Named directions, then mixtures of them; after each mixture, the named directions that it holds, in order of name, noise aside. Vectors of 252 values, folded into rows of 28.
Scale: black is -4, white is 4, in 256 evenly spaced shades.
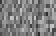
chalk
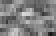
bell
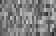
bell, chalk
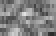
bell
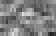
bell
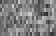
bell, chalk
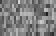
bell, chalk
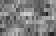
bell, chalk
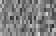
chalk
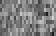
bell, chalk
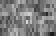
bell, chalk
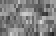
bell, chalk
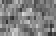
bell, chalk
